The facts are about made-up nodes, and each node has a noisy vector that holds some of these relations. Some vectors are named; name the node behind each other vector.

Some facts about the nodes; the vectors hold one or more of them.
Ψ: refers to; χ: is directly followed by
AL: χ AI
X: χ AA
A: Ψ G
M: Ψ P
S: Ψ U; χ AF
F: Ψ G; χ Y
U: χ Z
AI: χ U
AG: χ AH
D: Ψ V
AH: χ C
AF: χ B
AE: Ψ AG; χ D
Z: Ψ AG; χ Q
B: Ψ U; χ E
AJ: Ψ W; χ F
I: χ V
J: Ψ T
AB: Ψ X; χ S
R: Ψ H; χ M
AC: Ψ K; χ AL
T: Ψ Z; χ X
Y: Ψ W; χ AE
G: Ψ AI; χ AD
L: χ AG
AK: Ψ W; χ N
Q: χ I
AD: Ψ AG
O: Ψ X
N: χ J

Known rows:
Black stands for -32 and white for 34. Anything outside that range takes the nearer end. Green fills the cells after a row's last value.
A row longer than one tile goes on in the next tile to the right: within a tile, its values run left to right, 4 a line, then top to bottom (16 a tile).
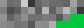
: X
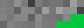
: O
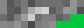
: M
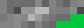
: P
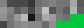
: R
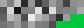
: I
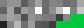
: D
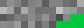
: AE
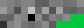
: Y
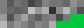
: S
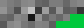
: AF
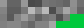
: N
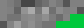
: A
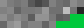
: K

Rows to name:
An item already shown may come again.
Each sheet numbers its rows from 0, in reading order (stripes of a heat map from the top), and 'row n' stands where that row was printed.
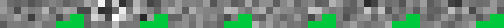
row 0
H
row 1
V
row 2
C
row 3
B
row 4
F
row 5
AD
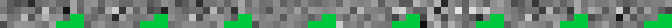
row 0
G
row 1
AI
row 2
T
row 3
W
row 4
U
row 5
Q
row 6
T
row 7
J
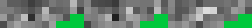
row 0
AC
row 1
R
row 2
M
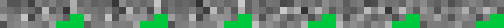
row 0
L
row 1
AB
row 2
AB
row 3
S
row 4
S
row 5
H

